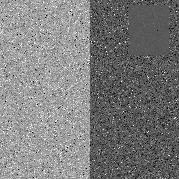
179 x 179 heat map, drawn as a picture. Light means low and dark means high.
Calmest part: top right. Odd patch: calmer, in the top right. Seam: vertical, 50% of the way across, the right part higher.
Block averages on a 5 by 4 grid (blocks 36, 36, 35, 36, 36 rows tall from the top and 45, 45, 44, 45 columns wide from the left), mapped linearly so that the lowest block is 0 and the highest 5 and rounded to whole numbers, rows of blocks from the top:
0055 / 0055 / 0055 / 0055 / 0055
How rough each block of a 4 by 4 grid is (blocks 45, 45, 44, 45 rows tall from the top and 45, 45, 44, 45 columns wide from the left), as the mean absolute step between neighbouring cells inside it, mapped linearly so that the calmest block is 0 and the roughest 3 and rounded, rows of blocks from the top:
3330 | 3332 | 3333 | 3333
